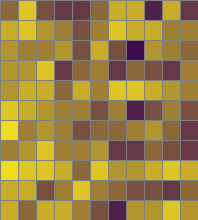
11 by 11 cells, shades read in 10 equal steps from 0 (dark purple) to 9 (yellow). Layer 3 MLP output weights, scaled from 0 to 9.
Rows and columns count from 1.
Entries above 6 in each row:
4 5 1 1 6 2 1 1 8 3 4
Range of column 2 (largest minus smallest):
4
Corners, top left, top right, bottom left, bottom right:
4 2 7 6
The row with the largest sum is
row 9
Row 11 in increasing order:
1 3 4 5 6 6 6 7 7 7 8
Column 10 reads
7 5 5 2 6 5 4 3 8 2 8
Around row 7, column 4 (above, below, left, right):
5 5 6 3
